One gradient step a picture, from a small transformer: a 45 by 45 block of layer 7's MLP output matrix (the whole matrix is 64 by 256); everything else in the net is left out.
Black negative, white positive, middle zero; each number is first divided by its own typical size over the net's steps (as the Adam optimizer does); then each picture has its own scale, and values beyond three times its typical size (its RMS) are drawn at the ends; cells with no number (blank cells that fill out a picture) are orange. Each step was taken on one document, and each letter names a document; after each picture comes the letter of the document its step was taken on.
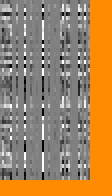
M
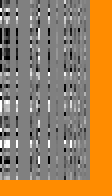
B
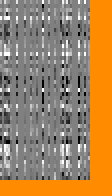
M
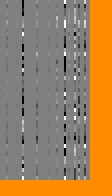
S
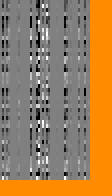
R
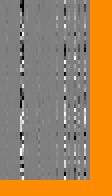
S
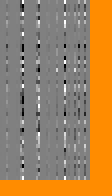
S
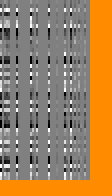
B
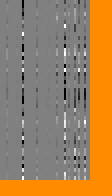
S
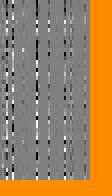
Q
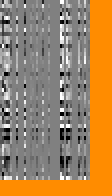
M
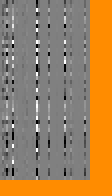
Q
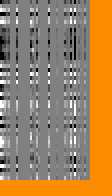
B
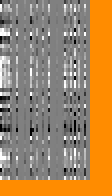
B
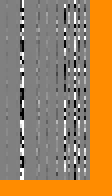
S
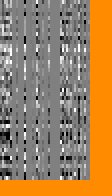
M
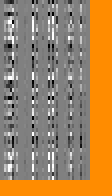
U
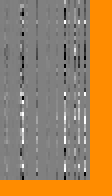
S
